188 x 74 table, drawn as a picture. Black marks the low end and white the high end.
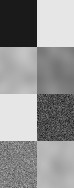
It is made of 4 by 2 panels. Panel 1,1: very low, flat. Panel 1,2: very high, flat. Panel 2,1: high, smooth, faint in contrast. Panel 2,2: middling, smooth, faint in contrast. Panel 3,1: very high, flat. Panel 3,2: low, fine-grained. Panel 4,1: middling, fine-grained. Panel 4,2: high, smooth, faint in contrast.
